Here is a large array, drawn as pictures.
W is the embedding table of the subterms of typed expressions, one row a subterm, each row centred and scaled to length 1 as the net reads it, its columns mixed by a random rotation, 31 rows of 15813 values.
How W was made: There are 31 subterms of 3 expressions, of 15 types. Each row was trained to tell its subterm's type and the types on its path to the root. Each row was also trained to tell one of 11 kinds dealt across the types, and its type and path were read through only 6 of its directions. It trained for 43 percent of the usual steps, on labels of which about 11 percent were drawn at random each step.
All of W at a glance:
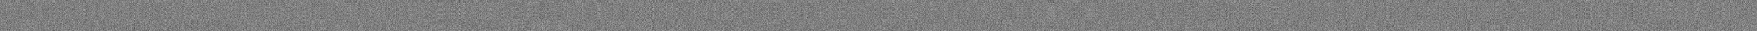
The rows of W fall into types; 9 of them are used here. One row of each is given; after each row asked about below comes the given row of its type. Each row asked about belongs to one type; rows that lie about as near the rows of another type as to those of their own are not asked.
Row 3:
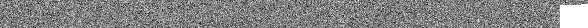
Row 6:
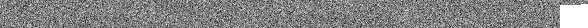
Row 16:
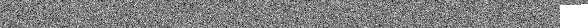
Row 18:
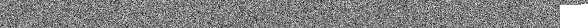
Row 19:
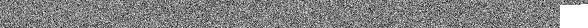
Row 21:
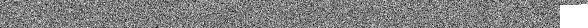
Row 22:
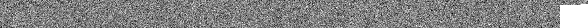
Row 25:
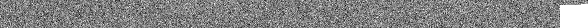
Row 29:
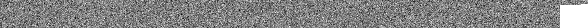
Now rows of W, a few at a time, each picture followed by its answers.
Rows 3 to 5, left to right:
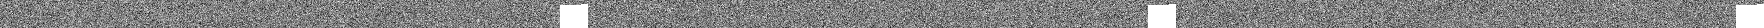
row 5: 3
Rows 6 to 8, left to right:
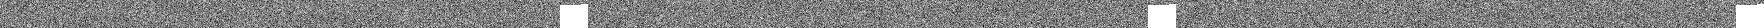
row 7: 29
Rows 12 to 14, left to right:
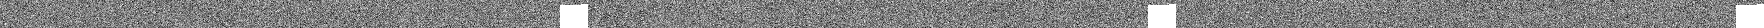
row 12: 6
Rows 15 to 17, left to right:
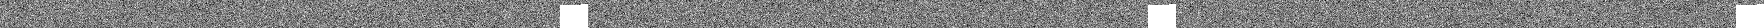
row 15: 6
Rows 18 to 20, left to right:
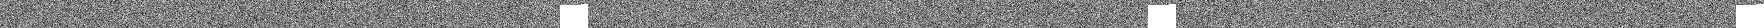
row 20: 29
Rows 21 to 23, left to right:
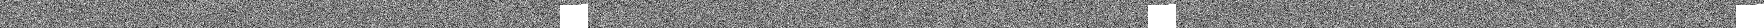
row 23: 21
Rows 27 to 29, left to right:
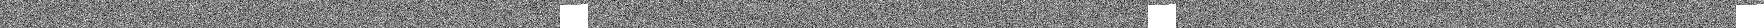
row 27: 21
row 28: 21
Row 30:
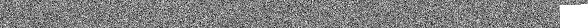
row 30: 3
